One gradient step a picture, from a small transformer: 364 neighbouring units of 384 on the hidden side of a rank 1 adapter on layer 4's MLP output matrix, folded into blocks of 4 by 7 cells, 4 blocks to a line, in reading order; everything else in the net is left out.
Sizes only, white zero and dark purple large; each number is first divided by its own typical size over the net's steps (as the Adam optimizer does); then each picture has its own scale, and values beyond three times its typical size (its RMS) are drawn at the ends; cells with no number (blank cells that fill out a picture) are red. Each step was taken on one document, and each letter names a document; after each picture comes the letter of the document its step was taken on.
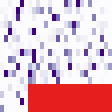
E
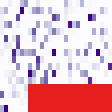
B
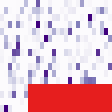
B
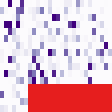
E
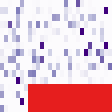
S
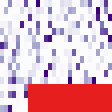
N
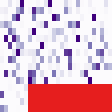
E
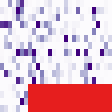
E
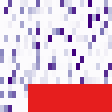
N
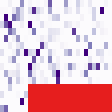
E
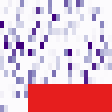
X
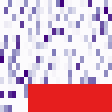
N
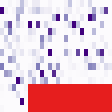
S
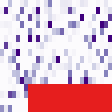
N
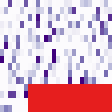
N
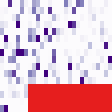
B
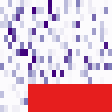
E
